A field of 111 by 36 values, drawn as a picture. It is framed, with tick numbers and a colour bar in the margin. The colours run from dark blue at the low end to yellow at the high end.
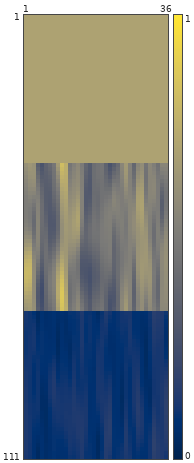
It is made of 3 by 1 panels. Panel 1,1: high, flat. Panel 2,1: middling, streaked downward, strong in contrast. Panel 3,1: very low, streaked downward, faint in contrast.
